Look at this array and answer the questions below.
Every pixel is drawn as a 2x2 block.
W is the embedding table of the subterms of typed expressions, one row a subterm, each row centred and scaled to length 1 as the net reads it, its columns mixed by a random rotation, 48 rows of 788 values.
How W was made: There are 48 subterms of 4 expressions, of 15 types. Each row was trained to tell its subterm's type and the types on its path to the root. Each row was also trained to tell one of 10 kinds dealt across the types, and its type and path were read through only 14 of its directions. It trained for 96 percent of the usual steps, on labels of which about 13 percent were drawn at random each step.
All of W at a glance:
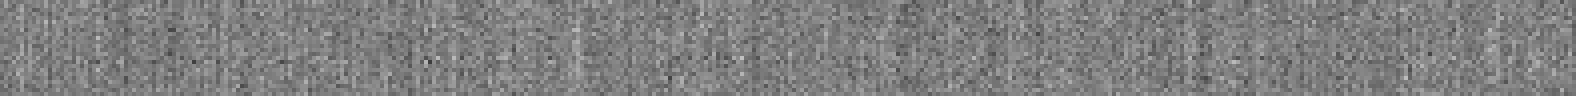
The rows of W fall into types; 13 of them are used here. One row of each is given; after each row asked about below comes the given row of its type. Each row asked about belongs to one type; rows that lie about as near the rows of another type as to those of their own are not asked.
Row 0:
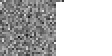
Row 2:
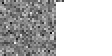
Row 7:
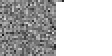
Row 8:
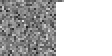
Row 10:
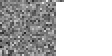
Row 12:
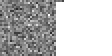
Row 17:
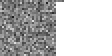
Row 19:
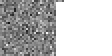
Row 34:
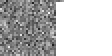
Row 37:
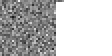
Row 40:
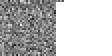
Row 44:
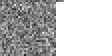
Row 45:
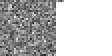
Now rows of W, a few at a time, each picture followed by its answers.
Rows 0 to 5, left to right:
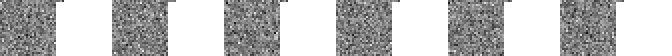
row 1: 12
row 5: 19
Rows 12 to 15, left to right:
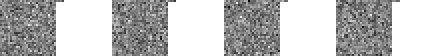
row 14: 10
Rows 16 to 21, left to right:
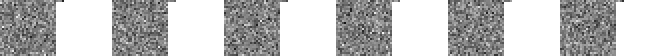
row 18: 34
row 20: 8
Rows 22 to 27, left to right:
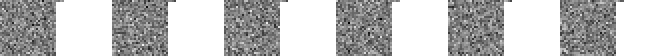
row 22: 10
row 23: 40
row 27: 34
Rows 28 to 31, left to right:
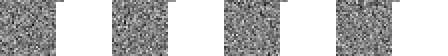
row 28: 37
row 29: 37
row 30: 45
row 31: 45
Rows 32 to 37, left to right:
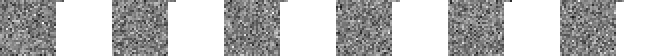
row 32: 45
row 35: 10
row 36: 2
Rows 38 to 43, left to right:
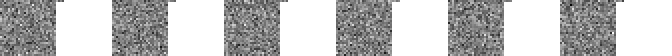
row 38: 34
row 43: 40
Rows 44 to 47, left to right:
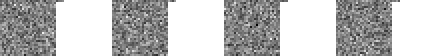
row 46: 8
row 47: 17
